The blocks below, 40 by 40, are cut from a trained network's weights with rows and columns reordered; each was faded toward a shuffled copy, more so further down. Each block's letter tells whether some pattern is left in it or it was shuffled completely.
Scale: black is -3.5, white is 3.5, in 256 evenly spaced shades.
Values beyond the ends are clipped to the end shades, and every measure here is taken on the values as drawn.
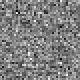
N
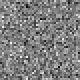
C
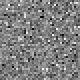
C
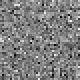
N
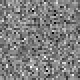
C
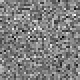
N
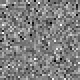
C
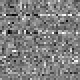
N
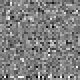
N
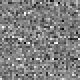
N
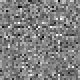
N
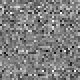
N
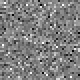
C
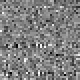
N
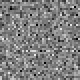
N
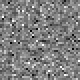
C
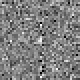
N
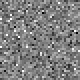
C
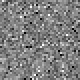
C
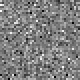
C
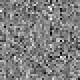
N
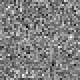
C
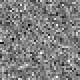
C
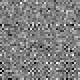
N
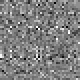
N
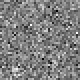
C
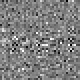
N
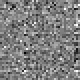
N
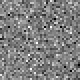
C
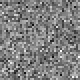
C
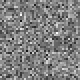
N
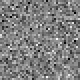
C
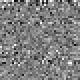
N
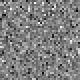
C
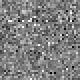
N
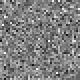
C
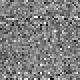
N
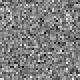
C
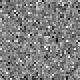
C
